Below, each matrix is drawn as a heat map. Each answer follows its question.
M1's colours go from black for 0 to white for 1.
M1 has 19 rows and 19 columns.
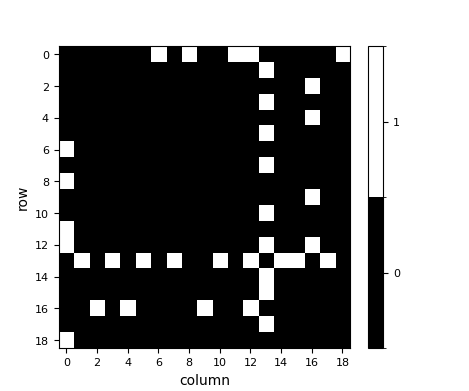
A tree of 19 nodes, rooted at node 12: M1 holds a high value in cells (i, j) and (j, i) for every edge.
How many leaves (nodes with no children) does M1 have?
15
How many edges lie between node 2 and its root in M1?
2
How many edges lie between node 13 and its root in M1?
1
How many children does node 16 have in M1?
3
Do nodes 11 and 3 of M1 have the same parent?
no
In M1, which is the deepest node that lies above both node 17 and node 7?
13
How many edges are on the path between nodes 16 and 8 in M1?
3
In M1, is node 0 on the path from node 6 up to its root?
yes
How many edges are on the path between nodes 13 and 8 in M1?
3
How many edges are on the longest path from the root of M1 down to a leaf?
2
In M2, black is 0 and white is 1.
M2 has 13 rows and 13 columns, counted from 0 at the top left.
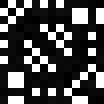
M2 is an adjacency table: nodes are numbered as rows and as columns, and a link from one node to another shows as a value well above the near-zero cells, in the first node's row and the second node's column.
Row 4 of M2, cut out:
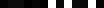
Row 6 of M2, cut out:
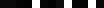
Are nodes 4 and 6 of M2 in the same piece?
yes
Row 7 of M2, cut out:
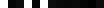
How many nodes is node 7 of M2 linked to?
3
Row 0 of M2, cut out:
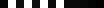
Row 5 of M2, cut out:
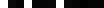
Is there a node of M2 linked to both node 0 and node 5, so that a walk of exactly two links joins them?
yes
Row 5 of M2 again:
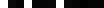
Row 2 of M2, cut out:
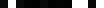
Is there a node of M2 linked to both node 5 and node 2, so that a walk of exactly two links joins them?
no
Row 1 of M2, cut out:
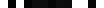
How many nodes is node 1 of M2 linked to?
5
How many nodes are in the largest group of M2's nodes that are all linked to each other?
5
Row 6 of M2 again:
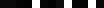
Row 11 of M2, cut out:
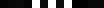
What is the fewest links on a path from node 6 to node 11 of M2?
1
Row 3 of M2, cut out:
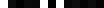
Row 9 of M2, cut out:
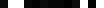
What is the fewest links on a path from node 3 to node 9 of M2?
3
